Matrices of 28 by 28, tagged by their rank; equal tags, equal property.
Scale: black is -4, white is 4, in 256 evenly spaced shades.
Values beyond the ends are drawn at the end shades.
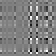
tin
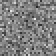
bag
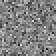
bag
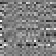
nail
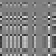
tin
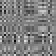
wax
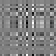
tin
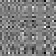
nail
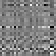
wax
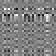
wax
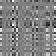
wax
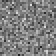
bag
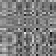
nail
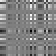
tin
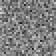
bag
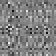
nail
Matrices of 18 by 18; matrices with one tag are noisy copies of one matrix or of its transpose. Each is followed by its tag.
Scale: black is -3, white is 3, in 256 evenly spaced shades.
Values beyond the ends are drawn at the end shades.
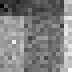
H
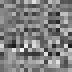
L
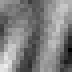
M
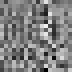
L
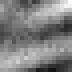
M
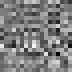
L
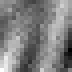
M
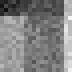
H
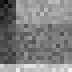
H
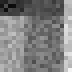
H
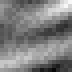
M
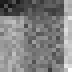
H
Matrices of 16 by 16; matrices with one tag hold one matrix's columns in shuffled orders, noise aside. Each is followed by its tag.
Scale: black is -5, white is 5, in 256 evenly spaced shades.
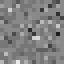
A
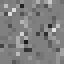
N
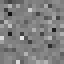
A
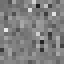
N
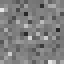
A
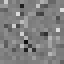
N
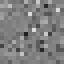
N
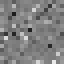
A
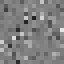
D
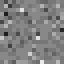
A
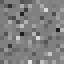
A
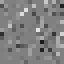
N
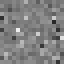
D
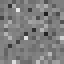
A
